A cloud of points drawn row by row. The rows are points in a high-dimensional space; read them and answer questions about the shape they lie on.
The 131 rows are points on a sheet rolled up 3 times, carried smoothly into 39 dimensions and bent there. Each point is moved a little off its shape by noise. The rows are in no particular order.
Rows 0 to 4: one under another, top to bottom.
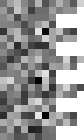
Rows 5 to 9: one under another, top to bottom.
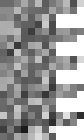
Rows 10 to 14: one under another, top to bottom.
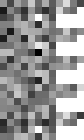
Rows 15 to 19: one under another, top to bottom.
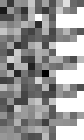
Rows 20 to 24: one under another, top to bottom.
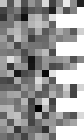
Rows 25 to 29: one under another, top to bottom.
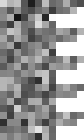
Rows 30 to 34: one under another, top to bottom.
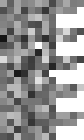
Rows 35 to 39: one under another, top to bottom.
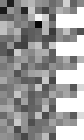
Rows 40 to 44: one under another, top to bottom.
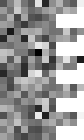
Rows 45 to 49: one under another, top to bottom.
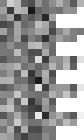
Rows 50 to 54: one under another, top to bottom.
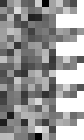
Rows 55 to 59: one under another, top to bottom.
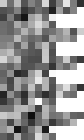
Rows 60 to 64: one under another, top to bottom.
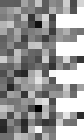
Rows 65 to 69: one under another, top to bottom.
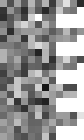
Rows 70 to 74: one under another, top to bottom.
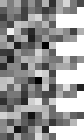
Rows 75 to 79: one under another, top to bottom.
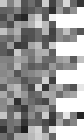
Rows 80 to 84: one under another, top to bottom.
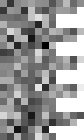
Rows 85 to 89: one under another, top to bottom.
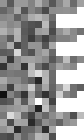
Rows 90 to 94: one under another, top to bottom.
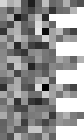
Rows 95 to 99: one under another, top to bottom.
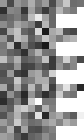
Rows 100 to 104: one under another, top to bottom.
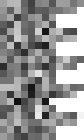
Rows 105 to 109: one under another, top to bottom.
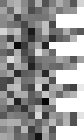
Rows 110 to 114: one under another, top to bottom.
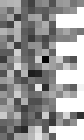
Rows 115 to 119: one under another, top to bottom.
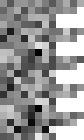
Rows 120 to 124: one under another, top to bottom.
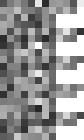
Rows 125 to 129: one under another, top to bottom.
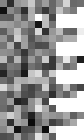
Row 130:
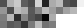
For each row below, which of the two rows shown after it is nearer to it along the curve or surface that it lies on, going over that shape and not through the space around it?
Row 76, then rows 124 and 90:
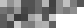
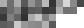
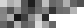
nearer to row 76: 124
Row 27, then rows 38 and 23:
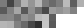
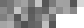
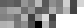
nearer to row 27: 38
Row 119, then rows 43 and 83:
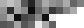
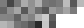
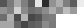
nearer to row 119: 83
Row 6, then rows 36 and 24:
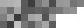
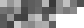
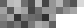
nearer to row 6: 36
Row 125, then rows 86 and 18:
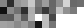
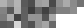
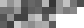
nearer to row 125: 18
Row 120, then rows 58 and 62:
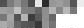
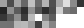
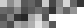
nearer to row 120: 58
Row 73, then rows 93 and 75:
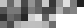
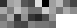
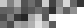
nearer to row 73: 75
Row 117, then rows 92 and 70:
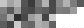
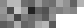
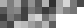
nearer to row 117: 70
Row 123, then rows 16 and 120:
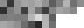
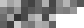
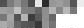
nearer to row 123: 16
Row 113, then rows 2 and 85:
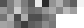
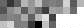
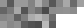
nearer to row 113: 2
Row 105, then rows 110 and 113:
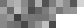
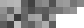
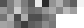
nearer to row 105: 110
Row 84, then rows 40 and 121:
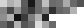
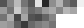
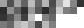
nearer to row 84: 121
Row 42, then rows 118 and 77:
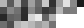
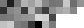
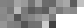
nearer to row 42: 118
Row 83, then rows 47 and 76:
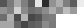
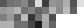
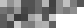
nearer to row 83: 47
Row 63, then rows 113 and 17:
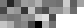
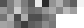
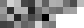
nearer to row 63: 113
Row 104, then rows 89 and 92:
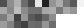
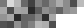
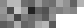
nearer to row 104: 89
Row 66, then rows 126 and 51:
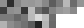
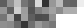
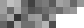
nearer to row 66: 51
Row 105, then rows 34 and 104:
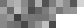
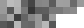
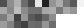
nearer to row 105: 34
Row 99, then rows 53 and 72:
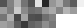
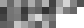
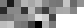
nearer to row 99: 72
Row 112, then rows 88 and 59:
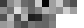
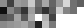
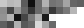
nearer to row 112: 59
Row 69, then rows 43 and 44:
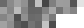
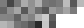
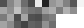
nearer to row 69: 43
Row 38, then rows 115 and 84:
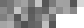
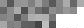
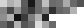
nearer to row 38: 115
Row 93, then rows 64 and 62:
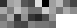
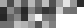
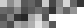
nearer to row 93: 62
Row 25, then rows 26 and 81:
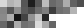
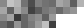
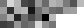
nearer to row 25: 81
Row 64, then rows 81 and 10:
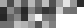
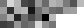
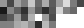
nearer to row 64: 10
